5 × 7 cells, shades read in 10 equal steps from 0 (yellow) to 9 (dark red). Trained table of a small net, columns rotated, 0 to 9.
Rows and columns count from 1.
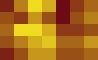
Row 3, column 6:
7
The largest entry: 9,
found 2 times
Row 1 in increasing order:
0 2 4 5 7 8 9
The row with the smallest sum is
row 4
